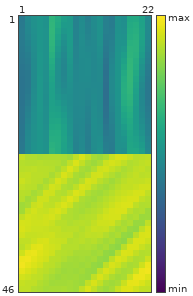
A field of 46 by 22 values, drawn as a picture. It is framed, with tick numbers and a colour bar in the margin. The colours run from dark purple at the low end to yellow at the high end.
It is made of 2 by 1 panels. Panel 1,1: middling, streaked downward. Panel 2,1: very high, slanting up to the right, faint in contrast.
